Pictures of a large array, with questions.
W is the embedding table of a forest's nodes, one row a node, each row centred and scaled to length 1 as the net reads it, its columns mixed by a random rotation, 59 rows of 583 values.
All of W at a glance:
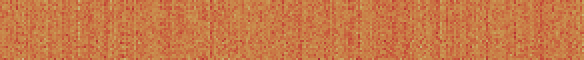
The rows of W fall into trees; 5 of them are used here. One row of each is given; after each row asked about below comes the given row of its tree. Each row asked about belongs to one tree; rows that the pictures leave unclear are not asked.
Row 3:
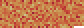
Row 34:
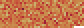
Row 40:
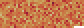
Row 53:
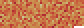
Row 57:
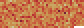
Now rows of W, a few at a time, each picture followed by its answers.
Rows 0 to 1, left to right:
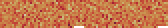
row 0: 3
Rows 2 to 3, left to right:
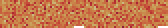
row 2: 53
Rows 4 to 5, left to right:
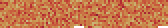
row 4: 40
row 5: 57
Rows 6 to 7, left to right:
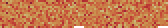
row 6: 3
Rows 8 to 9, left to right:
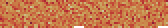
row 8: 3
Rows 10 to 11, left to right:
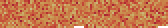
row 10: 57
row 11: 53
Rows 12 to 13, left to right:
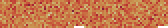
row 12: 53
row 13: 34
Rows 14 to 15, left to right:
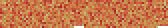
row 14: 53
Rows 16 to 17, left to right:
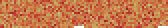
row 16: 53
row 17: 57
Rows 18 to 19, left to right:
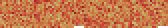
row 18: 53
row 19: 3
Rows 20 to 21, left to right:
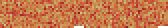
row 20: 53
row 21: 40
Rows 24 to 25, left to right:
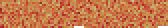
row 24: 53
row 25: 3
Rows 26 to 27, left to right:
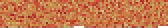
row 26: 57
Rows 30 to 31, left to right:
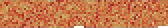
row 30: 3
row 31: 53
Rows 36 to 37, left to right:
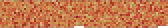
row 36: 3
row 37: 53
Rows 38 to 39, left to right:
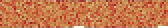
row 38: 3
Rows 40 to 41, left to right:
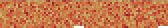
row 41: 40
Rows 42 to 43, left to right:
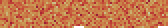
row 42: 34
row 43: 34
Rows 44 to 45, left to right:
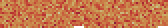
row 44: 53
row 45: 3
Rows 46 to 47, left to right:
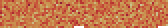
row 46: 53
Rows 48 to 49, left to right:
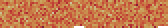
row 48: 40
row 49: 3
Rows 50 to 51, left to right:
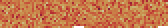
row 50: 34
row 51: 3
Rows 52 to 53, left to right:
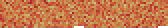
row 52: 3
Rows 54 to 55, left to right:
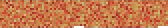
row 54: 3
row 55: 57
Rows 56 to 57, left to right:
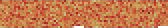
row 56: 34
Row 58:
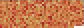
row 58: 53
